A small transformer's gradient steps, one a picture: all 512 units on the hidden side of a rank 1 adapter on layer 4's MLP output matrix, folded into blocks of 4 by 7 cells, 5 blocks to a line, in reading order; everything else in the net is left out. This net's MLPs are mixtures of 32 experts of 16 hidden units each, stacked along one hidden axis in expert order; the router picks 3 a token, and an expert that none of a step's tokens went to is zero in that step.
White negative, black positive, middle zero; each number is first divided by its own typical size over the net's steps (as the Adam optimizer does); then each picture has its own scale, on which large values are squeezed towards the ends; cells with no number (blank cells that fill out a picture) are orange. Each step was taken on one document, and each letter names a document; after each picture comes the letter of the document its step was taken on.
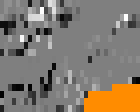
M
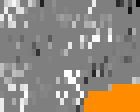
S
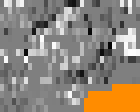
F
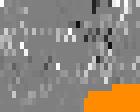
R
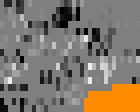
F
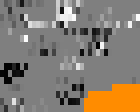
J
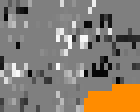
S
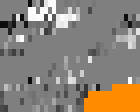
M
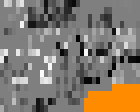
F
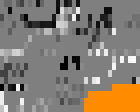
J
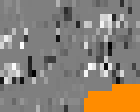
R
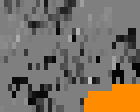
F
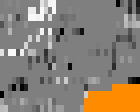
M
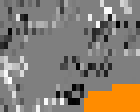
J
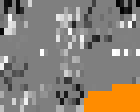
S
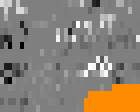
R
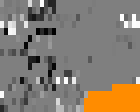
M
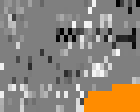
S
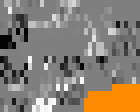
F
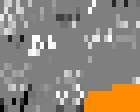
S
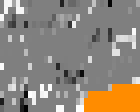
S
